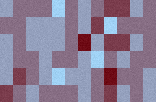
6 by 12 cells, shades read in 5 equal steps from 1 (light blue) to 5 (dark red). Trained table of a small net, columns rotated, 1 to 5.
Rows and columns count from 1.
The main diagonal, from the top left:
2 3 2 2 1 3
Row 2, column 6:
3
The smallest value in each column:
2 3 2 2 1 2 2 1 1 2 2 2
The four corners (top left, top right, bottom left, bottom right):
2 3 4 2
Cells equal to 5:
2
